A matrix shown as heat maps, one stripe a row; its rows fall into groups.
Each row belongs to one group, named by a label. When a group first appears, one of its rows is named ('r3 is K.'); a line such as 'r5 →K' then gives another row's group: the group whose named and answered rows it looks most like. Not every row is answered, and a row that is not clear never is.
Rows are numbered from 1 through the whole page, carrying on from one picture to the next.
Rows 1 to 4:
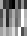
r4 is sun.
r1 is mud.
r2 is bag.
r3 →bag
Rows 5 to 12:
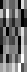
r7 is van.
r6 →van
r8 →bag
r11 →bag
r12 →sun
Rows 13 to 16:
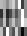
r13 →sun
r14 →bag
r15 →bag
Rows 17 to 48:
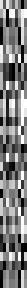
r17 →van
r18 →bag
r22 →van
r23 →sun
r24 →mud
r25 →mud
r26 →van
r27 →bag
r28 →bag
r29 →bag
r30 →bag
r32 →bag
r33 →van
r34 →van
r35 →mud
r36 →bag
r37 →sun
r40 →sun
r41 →bag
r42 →bag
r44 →van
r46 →van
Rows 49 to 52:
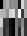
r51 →mud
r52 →mud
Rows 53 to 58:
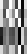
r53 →sun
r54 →van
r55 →sun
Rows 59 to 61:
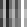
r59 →bag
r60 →bag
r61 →bag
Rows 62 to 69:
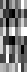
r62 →bag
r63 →mud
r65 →bag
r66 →mud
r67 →van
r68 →van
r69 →sun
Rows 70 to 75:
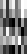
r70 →bag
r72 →mud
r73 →van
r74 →sun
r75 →mud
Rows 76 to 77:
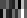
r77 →bag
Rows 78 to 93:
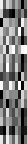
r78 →van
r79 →mud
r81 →sun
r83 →bag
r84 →van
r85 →van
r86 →mud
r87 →sun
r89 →bag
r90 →van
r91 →van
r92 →van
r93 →van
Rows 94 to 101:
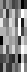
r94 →van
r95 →bag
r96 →sun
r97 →sun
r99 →bag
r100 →mud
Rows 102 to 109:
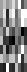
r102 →sun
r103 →bag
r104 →bag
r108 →sun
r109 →van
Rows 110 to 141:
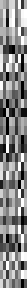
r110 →sun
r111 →bag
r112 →bag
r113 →sun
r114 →bag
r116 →sun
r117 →van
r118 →bag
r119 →van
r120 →van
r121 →bag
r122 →van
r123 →bag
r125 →van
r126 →van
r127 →bag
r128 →sun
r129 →van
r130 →mud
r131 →sun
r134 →van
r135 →sun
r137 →mud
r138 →bag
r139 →van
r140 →bag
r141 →van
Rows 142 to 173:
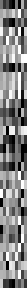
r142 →mud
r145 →sun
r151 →sun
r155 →van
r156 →bag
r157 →mud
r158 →van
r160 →mud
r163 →van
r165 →van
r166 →sun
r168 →mud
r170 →van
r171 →bag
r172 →sun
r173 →mud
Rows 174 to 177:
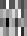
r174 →van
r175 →sun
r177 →sun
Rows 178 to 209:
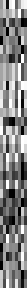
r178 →bag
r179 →sun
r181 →bag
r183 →van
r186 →sun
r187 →bag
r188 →sun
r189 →sun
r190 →sun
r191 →mud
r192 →van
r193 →bag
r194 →bag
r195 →van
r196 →van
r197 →van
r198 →van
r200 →van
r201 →mud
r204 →van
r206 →bag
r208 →van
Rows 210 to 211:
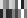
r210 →sun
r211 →bag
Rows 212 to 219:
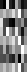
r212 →van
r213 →sun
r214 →mud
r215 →van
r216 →sun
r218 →mud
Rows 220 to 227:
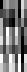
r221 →mud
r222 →mud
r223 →van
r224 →van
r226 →sun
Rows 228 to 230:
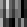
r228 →van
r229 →van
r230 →mud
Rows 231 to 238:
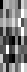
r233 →sun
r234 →bag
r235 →mud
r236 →van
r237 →mud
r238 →bag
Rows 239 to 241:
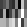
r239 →mud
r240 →bag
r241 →sun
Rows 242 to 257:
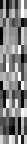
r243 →bag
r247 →sun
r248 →van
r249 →van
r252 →van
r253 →van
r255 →mud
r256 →mud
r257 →sun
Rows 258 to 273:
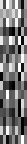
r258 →van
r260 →van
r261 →mud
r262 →sun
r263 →mud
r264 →bag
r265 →sun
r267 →mud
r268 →van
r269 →mud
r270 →mud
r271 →van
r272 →van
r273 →bag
